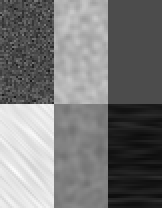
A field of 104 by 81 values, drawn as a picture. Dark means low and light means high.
It is made of 2 by 3 panels. Panel 1,1: low, fine-grained. Panel 1,2: high, blotchy, faint in contrast. Panel 1,3: low, flat. Panel 2,1: very high, slanting down to the right, faint in contrast. Panel 2,2: middling, blotchy, faint in contrast. Panel 2,3: very low, streaked across, faint in contrast.
